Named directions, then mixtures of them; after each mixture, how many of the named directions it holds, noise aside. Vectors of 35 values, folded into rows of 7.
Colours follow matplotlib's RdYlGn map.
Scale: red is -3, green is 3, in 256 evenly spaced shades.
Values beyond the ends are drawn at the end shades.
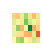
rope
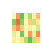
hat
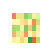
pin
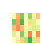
one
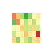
three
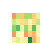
one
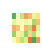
one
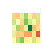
one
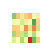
one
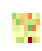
three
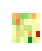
three
